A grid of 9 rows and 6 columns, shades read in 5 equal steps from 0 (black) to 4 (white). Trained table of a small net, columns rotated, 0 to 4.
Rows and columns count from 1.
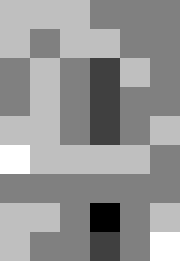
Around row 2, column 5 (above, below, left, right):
2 3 3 2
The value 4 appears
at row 6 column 1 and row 9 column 6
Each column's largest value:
4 3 3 3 3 4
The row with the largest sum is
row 6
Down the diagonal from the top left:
3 2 2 1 2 2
